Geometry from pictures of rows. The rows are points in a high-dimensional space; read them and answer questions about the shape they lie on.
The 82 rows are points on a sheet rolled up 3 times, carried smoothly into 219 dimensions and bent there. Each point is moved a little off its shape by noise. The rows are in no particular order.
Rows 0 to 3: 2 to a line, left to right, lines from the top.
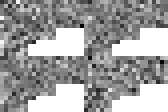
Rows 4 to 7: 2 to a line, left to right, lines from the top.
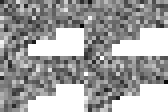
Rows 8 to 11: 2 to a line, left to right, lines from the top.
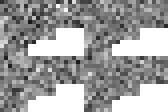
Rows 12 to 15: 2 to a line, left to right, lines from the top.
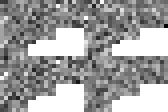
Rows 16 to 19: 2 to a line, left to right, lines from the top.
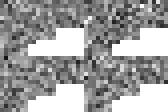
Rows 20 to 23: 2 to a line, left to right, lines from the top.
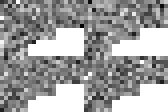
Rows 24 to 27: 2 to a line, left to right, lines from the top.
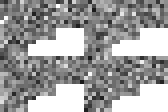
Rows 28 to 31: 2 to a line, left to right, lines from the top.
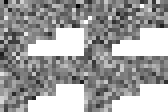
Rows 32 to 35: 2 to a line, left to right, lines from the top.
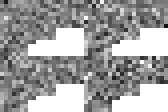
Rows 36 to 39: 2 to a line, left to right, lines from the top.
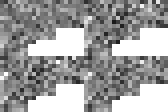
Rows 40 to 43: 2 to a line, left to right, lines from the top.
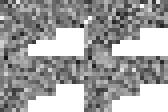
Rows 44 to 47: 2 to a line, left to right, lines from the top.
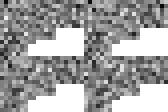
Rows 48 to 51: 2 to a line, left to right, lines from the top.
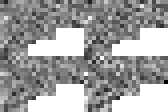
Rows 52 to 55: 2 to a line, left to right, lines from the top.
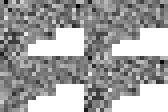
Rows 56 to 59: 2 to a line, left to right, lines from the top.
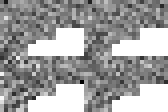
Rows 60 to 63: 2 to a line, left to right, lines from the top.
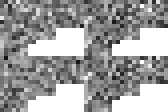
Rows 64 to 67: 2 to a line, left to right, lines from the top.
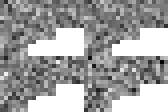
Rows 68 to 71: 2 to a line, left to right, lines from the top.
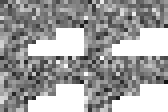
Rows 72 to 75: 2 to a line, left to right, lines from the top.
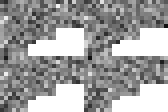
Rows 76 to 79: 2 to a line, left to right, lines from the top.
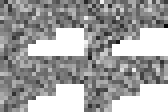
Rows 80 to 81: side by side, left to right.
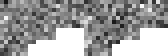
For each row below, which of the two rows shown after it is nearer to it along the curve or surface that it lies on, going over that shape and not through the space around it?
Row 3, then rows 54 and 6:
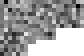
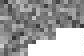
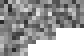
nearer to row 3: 6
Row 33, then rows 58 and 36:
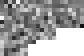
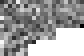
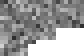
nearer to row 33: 58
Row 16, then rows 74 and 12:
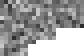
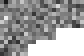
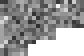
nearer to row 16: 12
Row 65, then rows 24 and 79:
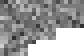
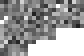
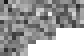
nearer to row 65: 79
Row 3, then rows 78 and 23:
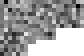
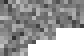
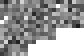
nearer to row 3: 23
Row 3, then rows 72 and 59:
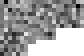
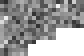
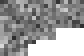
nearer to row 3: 72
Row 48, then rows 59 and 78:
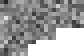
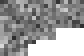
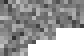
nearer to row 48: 59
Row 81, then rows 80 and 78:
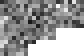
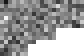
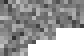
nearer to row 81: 80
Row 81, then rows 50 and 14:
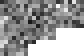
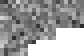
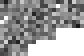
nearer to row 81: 14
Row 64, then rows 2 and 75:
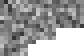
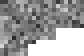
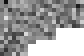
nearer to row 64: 2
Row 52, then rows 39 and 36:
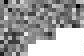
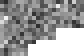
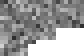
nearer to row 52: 39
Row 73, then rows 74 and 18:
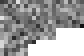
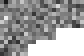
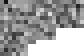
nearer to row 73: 74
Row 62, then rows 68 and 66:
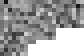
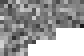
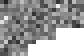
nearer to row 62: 66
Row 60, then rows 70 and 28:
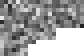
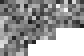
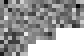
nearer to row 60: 70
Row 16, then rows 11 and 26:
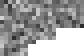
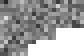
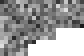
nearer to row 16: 26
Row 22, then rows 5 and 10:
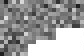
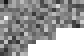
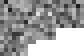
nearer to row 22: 5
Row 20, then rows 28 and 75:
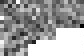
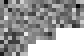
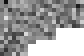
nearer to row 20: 75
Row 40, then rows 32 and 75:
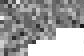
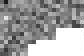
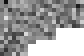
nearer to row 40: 32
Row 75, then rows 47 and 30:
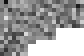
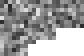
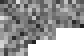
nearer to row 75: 47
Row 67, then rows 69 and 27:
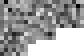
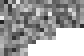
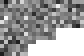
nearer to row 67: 27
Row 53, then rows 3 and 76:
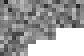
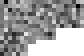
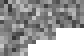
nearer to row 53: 76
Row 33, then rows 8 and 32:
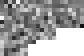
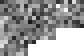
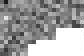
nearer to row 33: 8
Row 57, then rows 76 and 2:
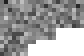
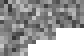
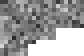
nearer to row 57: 76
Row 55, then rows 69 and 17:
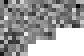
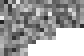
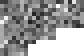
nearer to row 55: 17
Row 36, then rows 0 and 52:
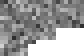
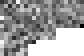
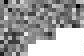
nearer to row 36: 0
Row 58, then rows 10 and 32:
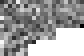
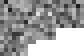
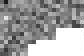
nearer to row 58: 10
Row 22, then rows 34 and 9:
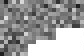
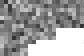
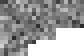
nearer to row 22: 34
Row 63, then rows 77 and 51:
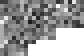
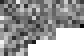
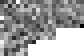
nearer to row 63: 77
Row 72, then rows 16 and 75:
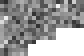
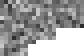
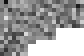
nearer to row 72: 75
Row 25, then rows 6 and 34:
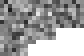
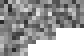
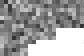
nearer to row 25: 6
